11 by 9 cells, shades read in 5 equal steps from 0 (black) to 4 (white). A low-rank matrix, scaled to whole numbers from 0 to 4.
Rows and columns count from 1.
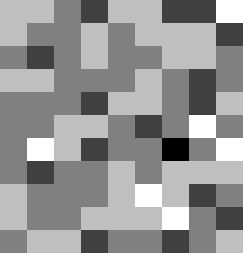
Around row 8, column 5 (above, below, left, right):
2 3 2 2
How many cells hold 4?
6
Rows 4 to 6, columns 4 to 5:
2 2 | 1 3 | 3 2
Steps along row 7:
up down down up same down up up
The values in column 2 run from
1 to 4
